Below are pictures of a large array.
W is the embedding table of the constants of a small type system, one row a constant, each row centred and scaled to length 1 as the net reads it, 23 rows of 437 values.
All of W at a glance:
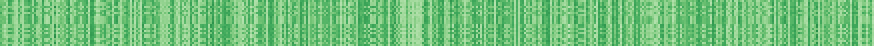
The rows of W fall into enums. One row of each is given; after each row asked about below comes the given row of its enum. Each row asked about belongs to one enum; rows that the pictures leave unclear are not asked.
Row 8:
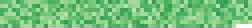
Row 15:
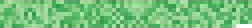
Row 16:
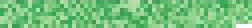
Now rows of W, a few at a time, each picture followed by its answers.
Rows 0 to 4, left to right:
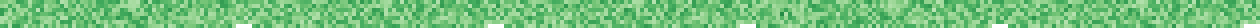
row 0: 16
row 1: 8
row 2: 8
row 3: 15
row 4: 8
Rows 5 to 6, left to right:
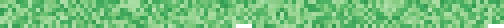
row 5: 16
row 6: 15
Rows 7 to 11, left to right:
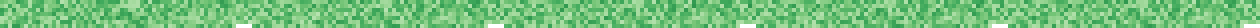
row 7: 16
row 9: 8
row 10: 8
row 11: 8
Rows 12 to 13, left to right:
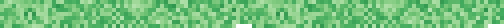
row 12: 15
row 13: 15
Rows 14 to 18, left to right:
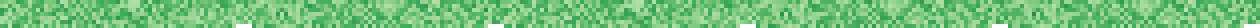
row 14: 16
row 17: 15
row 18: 15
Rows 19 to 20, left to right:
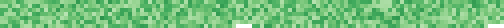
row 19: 8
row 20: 16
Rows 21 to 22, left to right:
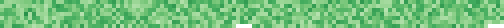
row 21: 15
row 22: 8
